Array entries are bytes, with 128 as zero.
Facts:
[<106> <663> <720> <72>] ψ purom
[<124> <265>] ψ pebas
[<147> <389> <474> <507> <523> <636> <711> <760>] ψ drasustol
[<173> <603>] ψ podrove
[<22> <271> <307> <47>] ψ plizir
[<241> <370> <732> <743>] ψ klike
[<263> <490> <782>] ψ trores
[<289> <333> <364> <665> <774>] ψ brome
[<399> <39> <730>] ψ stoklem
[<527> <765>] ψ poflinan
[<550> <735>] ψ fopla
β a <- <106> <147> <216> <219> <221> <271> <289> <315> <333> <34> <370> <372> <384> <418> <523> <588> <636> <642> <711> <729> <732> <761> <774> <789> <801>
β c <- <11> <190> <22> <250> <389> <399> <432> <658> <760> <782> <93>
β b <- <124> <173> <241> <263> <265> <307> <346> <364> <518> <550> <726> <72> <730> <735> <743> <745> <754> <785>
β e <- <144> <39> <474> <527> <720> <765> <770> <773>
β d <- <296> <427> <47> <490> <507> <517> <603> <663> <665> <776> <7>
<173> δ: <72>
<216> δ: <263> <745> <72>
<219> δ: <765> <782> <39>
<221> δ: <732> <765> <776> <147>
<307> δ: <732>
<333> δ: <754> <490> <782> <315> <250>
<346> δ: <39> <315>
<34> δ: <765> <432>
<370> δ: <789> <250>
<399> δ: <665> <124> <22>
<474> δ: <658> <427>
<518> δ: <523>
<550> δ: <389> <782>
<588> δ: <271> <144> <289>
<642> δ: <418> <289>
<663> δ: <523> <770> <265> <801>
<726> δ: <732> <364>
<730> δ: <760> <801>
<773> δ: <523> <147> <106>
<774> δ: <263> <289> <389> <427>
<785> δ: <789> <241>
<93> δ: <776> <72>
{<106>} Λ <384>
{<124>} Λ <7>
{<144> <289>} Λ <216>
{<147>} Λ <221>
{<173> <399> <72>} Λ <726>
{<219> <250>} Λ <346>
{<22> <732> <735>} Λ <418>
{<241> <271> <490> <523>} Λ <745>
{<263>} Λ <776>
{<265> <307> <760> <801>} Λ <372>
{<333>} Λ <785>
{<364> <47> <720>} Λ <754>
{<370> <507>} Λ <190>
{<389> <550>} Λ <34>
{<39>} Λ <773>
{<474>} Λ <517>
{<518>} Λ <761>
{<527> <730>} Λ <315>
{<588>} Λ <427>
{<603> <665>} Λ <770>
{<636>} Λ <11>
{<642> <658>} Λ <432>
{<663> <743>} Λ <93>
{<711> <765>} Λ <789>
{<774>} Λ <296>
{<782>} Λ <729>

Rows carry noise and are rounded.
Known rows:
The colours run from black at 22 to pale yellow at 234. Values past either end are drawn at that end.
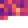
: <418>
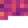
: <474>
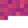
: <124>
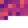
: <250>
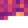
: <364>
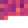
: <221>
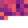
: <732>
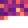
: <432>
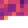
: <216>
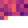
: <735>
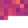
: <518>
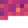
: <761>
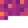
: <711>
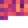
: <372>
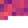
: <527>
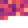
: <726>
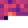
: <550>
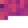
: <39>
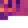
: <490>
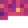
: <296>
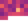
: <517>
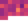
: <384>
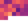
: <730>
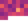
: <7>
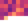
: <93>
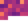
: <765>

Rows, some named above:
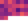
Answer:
<720>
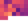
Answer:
<730>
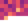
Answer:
<773>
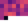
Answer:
<389>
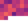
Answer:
<527>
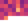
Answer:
<773>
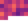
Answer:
<474>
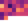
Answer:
<745>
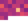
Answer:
<427>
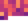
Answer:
<307>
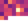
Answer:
<770>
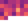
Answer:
<315>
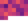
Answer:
<507>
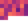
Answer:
<663>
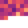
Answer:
<726>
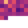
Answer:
<289>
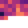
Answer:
<754>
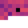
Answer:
<399>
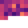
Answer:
<658>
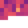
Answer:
<346>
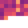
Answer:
<190>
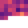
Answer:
<47>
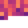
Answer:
<307>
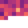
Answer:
<315>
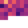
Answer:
<144>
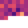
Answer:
<642>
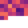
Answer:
<370>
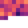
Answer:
<760>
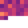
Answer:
<219>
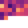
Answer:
<745>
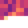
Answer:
<93>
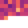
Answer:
<773>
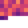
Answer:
<265>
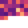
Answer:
<432>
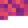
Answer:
<507>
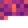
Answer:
<22>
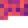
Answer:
<743>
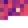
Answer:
<789>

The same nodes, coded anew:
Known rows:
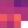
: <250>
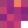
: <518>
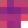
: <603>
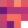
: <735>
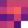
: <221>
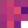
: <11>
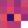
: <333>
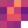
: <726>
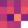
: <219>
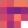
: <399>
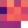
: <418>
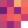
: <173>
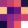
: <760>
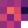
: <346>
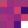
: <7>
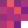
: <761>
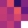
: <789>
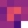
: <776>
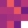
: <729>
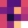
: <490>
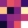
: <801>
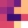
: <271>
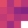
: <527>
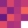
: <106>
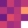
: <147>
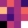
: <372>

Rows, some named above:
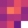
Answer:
<93>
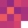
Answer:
<550>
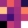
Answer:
<372>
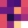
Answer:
<490>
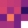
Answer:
<770>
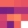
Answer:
<22>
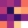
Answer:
<523>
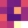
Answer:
<241>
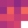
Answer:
<389>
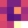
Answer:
<241>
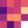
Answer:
<732>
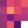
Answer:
<216>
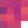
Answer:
<658>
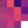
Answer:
<789>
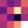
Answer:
<745>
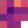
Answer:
<663>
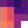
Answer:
<754>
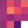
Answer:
<216>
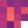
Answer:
<765>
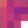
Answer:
<527>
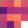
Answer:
<735>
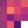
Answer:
<216>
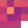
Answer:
<474>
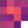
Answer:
<34>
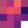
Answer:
<773>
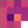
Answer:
<370>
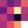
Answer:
<745>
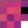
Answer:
<785>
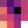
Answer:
<47>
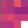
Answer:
<743>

